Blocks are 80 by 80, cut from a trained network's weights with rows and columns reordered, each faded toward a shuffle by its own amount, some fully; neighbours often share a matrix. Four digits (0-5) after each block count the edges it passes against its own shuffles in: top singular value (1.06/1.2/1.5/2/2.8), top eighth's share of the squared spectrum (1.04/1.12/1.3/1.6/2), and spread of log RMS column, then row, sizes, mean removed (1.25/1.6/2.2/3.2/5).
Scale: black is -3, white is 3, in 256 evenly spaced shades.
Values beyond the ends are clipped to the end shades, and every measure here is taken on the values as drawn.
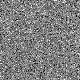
0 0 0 0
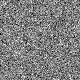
0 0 0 0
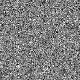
3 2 1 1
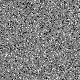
1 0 0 0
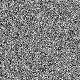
0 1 0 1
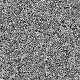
0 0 0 0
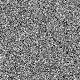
0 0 0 0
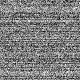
4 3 0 1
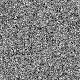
1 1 0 0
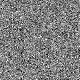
1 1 0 0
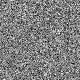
1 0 0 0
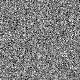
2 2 1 1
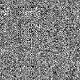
3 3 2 2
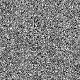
2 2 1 1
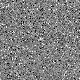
2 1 0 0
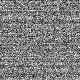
3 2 0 0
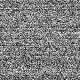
3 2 0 0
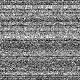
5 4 1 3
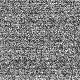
3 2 0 0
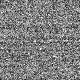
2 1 0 0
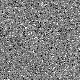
1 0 0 0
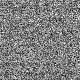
1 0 0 0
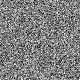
1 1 0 0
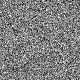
1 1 0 0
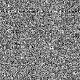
3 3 0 2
